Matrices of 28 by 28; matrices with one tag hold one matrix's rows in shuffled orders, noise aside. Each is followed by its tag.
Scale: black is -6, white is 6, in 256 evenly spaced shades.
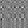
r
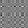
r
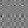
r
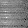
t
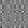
r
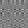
r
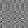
r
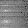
t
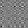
r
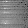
t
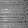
t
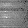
t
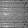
t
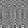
r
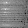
t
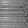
t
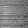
t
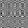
r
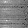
t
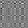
r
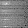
t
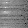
t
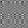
r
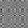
r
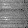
t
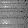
t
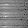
t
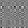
r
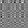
r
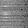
t
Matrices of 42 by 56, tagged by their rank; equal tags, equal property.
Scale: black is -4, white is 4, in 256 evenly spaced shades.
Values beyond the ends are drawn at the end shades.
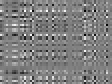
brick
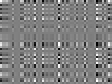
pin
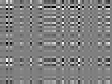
pin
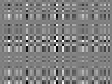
pin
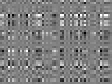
brick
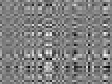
brick
